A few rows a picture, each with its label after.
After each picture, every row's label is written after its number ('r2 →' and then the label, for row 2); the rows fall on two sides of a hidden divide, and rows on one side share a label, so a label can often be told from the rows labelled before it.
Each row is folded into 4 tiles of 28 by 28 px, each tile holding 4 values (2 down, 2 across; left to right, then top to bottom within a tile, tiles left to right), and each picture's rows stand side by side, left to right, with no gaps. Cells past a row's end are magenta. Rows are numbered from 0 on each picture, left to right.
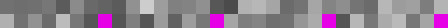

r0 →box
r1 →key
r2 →key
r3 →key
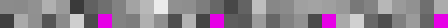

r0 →key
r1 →key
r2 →key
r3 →key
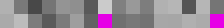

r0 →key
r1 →key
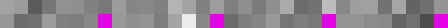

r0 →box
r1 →key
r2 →key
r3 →key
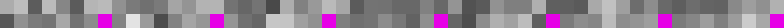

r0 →key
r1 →key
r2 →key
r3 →box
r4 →box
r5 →key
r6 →key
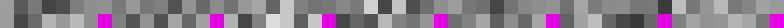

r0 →box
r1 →box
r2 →box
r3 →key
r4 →box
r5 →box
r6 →key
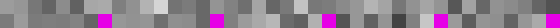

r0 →key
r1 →key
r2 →box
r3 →key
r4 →box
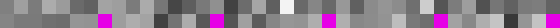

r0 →key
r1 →key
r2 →key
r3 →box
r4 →box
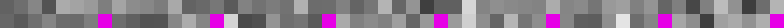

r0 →box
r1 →key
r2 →box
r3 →box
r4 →key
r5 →box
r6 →key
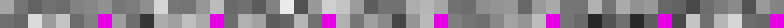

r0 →box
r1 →key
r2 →key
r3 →box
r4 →key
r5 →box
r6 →key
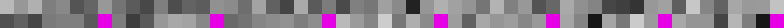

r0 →key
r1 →box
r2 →box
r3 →key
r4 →box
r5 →key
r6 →key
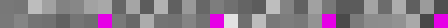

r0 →key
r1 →box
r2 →box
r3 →key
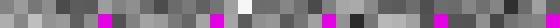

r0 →box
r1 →box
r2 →box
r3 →box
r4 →box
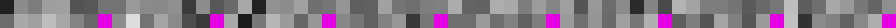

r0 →key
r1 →key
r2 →box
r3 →box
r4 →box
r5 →box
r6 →box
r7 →box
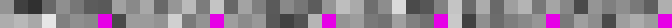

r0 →box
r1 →key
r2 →box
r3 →key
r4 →box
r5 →key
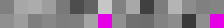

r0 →key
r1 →box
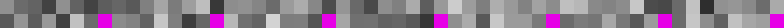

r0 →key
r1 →box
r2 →box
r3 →box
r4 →key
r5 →box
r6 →key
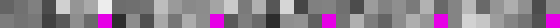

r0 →key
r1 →key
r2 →key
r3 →key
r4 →key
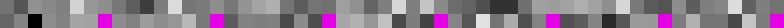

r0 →key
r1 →key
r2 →key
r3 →key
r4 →box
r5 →key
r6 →key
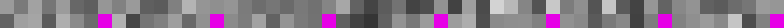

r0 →key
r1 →box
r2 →box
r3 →box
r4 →key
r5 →box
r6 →box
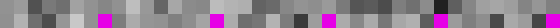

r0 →key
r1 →key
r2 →box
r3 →box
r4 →key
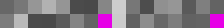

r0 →key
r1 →box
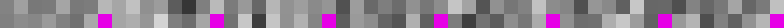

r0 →key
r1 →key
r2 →key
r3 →key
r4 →box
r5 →box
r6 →key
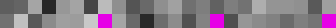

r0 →key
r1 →box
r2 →key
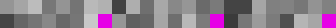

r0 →key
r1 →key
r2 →key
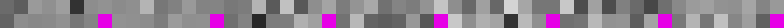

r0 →key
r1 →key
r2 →key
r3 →key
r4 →key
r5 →box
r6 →key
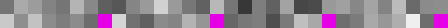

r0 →box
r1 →key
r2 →key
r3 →key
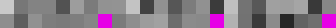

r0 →box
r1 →box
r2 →box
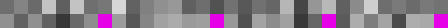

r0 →box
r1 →box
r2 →box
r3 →key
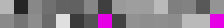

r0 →box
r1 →key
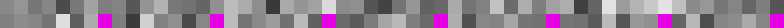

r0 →box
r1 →box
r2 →key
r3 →box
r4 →box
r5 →key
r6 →key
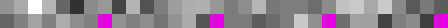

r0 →key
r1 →key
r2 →key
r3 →key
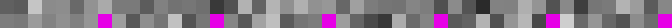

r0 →key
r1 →box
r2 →box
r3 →box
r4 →box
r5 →box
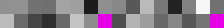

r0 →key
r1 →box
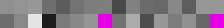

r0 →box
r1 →key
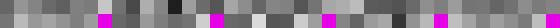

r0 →key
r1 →box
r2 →key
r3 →box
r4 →box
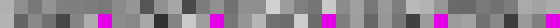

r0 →box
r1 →key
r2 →key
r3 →box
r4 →key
